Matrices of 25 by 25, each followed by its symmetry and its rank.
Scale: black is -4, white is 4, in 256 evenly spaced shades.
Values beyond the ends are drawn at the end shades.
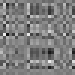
neither, rank two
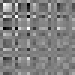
symmetric, rank two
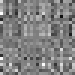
neither, rank three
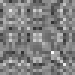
symmetric, rank three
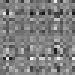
neither, rank three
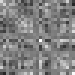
symmetric, rank three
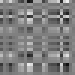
neither, rank one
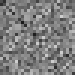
symmetric, full rank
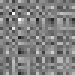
symmetric, rank two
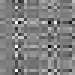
neither, rank two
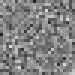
symmetric, full rank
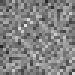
symmetric, full rank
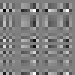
neither, rank one
